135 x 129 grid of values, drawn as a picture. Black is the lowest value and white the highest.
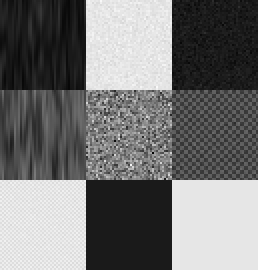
It is made of 3 by 3 panels. Panel 1,1: very low, streaked downward, faint in contrast. Panel 1,2: very high, fine-grained, faint in contrast. Panel 1,3: very low, fine-grained, faint in contrast. Panel 2,1: low, streaked downward. Panel 2,2: middling, fine-grained, strong in contrast. Panel 2,3: low, checkered. Panel 3,1: very high, checkered, faint in contrast. Panel 3,2: very low, flat. Panel 3,3: very high, flat.
